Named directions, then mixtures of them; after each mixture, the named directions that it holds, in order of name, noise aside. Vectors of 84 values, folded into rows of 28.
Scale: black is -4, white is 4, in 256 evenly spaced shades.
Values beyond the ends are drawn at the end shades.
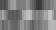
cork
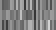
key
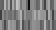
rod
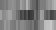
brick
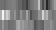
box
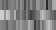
box, brick, key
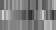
box, brick, rod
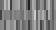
key, rod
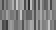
key, rod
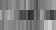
brick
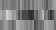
box, brick, cork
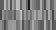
rod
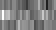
box
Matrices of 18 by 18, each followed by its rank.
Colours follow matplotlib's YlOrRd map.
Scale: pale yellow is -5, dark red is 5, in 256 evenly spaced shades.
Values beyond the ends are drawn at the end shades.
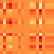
one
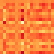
two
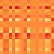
one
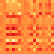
two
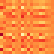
two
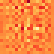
three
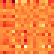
three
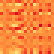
two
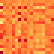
three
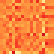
three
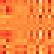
two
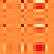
one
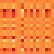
one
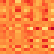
two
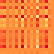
one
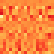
three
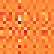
two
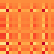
one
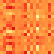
three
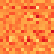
three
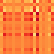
one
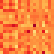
three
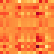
two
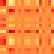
one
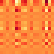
one
